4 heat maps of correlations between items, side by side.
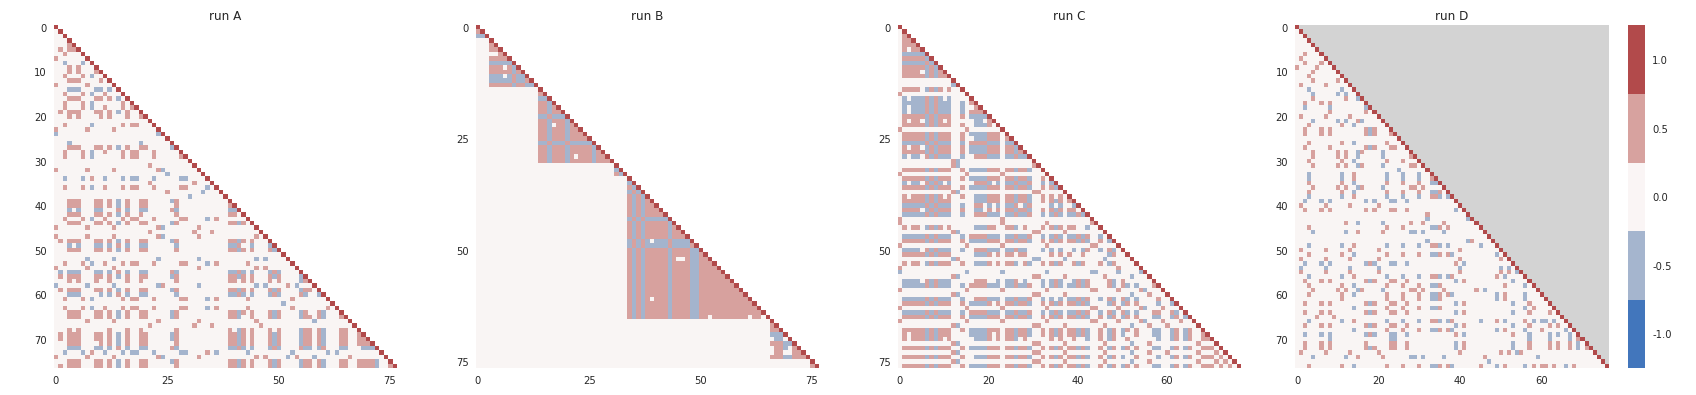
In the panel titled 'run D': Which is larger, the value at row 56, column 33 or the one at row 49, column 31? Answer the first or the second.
the first
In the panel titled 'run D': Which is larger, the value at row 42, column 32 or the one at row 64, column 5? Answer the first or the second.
the first
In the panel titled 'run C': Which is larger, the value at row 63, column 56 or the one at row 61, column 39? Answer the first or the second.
the first
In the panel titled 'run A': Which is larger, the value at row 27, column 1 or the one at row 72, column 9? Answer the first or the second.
the first
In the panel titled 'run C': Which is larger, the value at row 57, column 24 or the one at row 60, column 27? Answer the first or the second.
the second
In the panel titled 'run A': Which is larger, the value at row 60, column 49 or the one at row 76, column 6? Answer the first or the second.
the first
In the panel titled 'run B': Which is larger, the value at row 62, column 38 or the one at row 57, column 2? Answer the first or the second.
the first
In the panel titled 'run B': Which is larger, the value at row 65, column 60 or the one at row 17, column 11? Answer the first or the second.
the first
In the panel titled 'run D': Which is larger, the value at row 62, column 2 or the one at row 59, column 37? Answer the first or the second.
the first
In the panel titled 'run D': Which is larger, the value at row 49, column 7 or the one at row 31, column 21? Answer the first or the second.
the first
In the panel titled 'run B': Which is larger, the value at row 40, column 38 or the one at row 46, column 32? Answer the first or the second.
the first
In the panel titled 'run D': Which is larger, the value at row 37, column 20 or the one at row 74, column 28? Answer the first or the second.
the first
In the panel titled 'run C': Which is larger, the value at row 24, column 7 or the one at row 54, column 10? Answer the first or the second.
the first
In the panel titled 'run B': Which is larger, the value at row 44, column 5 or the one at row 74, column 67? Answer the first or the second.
the second
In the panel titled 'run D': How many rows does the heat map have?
77
